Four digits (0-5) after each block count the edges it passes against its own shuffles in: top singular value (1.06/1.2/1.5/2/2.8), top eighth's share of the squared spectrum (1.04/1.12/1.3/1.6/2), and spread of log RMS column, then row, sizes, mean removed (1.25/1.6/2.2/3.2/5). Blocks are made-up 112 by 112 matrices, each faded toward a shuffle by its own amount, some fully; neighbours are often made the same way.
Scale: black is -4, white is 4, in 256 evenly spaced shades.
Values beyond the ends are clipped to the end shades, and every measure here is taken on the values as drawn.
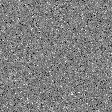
0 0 0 0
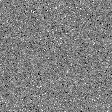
0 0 0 0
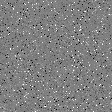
0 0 0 0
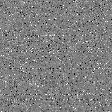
3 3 0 2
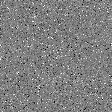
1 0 0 0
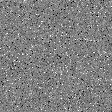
1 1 0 0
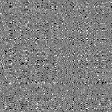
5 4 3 3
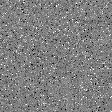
2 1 0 0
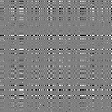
5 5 4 4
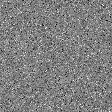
1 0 0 0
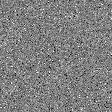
1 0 0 0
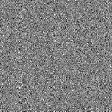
4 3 2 2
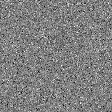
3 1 0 0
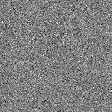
3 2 0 0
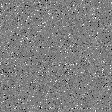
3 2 0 1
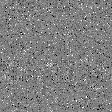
3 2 0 1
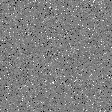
0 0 0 0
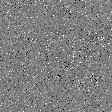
0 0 0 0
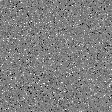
0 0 0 0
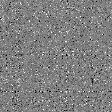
2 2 2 2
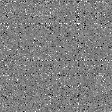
2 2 2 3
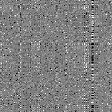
5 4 3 2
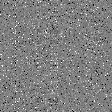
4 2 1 0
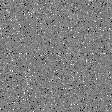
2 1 0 1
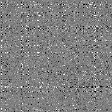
3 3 3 3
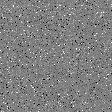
0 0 0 0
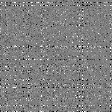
3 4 3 3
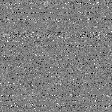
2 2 0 3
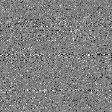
2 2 0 3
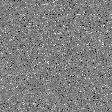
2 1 0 2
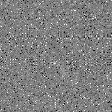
4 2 1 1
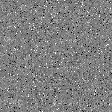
3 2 0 1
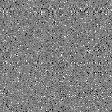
4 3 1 2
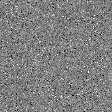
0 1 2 0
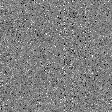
1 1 1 0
